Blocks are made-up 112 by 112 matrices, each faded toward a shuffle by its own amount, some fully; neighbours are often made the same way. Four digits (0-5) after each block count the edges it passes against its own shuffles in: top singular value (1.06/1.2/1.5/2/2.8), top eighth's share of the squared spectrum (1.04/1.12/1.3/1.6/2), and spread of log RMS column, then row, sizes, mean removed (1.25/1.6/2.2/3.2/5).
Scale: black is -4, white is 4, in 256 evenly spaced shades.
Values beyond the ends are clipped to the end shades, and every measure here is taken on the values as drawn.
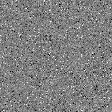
3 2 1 0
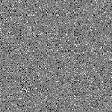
4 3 2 2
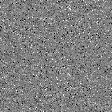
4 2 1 1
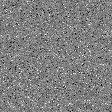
1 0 0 0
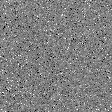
0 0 0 0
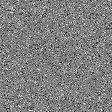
0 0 0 0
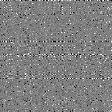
4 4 2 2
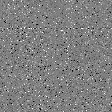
3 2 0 1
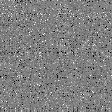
3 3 1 1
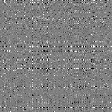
5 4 3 3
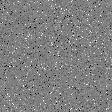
2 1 0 0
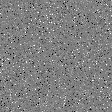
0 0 0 0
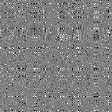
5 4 3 3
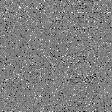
3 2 1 2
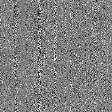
2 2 4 0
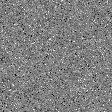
0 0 0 0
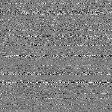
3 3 0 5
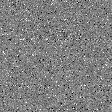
1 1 0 1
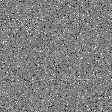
0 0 0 1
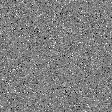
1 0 0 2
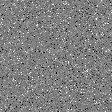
2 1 0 0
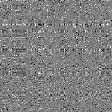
5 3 2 2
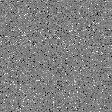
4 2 0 1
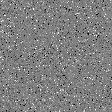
3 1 0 0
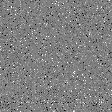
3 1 0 0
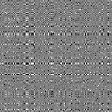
5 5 3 4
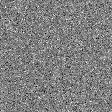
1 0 0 0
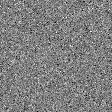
1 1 0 0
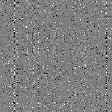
4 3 2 1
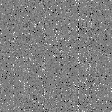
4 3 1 0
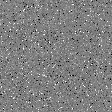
2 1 0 0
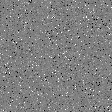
0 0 0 0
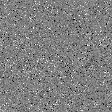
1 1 0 2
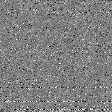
2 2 0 3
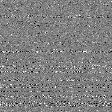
2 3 0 4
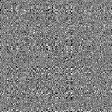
5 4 3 3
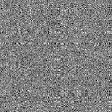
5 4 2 3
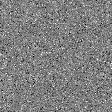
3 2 0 0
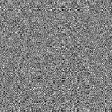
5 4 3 3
